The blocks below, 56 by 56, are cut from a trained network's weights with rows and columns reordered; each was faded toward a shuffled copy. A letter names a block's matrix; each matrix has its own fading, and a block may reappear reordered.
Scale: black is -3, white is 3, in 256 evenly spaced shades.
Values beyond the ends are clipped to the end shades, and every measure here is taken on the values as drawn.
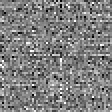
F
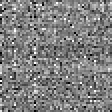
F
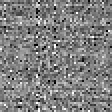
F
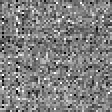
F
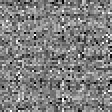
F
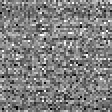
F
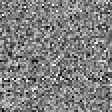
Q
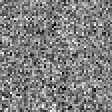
Q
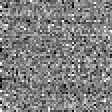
F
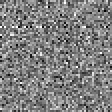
Q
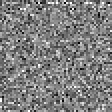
Q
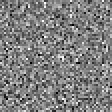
Q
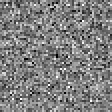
Q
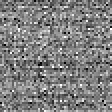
F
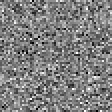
Q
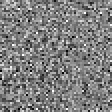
Q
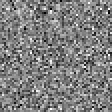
Q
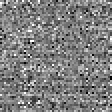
F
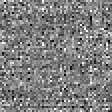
F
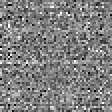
F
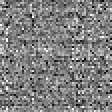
F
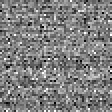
F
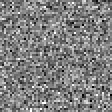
Q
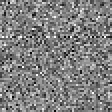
Q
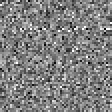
Q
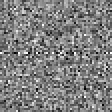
Q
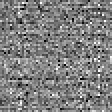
F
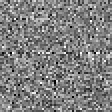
Q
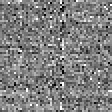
F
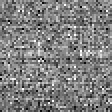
F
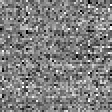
F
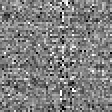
F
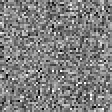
Q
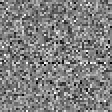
Q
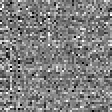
F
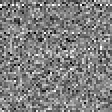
Q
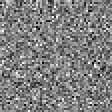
Q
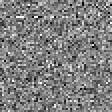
Q
